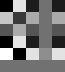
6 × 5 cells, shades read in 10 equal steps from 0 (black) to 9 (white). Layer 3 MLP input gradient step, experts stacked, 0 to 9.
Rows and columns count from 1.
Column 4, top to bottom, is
4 4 4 4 5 4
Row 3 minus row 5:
-6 6 -5 -1 -5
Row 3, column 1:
3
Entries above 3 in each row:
2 4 2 2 4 5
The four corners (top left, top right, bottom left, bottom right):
0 1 4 4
